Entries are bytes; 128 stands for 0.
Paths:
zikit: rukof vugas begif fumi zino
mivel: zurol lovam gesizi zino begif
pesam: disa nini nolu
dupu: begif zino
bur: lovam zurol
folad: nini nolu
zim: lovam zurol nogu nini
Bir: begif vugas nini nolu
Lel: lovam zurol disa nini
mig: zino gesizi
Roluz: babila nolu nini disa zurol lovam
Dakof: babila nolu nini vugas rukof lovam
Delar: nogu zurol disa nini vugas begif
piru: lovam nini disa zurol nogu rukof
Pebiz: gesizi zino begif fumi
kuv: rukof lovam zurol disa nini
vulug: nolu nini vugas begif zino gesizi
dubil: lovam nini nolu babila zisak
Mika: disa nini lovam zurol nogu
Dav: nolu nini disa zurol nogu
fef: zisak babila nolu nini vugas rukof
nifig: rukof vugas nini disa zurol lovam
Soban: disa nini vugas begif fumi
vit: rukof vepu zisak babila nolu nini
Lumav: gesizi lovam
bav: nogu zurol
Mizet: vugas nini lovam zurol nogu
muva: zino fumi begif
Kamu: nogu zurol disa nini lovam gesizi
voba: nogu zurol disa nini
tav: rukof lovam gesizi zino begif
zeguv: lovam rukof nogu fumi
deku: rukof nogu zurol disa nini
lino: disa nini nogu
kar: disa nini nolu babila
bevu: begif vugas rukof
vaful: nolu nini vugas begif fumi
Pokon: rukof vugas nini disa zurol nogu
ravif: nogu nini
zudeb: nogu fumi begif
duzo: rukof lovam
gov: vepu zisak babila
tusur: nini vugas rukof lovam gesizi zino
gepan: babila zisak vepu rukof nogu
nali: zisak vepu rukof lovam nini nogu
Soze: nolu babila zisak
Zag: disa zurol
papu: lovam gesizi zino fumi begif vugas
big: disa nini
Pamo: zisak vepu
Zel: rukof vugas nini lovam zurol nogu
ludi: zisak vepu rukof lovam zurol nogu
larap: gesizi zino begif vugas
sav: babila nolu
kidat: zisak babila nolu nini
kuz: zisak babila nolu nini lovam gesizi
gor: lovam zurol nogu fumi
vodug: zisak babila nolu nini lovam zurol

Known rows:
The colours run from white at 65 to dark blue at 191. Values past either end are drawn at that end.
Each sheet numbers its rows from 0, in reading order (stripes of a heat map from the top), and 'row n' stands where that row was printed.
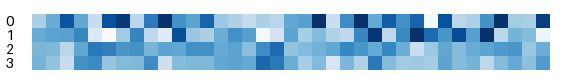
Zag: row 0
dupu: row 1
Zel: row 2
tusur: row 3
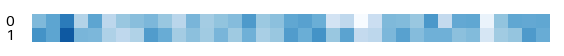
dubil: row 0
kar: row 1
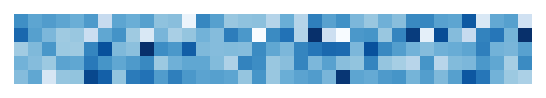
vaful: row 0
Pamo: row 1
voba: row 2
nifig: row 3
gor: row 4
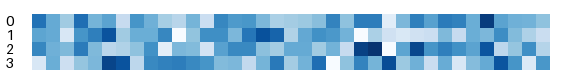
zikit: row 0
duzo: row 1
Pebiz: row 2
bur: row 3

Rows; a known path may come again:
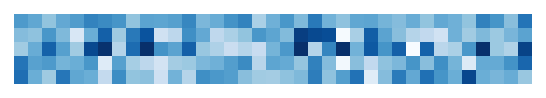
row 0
ludi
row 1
big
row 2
Zag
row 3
vit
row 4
zikit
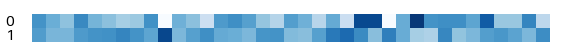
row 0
Pebiz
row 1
Pokon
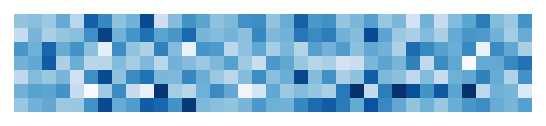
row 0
kuv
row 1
Mika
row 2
Bir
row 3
kidat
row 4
Lel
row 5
dupu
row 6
voba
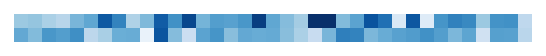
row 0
ravif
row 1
vulug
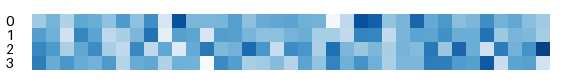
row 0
mivel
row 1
papu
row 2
gepan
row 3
vaful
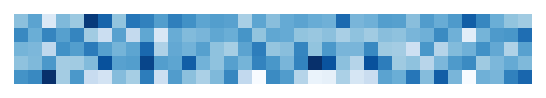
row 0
gor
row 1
fef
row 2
nifig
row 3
lino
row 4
Soze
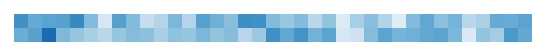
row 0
Dakof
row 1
kar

